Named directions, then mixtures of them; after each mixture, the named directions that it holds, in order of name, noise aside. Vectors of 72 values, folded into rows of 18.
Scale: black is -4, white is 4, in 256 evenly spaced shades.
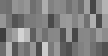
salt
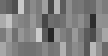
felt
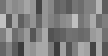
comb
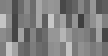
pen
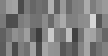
felt, salt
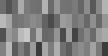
felt, salt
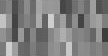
pen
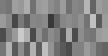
salt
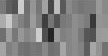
felt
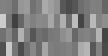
comb, pen, salt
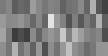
pen, salt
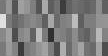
comb, felt, pen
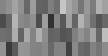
pen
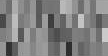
pen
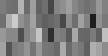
felt, pen, salt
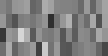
salt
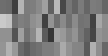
felt, pen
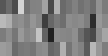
felt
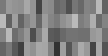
comb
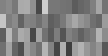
comb, felt, salt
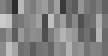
felt, pen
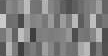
comb, pen, salt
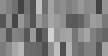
comb, felt, pen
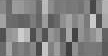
salt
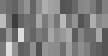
pen, salt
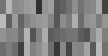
comb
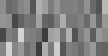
comb, pen, salt
